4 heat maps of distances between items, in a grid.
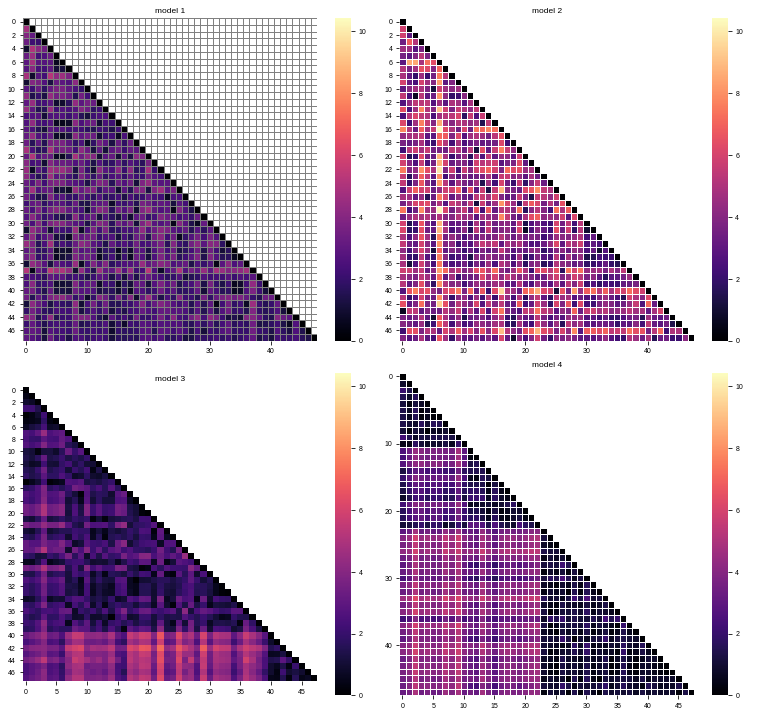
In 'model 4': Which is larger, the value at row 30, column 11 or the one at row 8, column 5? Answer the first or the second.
the first
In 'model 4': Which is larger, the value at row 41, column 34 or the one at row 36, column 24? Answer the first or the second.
the second
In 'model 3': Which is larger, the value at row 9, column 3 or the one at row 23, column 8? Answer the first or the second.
the first
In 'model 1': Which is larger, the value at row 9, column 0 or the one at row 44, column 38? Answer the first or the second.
the second
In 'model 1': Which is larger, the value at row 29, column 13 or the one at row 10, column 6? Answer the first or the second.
the second
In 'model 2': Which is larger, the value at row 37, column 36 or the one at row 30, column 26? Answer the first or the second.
the first
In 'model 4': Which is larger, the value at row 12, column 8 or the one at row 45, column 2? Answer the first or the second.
the second
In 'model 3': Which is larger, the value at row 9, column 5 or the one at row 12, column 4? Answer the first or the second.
the first
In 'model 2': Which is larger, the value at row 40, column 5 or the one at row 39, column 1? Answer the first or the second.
the first
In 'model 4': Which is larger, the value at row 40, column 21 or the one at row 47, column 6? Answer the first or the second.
the first
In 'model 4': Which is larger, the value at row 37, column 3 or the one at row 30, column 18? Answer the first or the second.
the first
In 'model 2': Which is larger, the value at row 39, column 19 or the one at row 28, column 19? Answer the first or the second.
the second
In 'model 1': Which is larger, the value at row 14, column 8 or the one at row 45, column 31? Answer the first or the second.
the first
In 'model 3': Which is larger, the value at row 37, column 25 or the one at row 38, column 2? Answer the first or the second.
the second
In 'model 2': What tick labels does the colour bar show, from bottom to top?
0, 2, 4, 6, 8, 10
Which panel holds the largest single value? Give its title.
model 2
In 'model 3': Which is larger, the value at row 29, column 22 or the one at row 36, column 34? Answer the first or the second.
the second
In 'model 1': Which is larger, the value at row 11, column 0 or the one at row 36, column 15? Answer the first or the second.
the first
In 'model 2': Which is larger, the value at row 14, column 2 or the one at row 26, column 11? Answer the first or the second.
the first
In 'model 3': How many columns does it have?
48
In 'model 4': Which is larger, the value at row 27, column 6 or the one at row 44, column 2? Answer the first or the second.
the second
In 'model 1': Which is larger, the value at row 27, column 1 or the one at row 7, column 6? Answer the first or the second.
the first
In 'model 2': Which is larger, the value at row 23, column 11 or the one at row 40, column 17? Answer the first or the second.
the second
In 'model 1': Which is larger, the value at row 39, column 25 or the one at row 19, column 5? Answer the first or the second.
the second
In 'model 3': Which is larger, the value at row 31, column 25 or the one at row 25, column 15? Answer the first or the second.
the second
